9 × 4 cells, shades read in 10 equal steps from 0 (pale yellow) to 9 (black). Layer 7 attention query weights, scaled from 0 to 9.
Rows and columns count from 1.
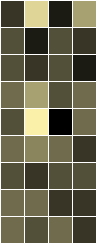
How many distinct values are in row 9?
3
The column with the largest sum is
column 3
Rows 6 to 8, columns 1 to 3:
5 4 5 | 6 7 6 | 5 5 7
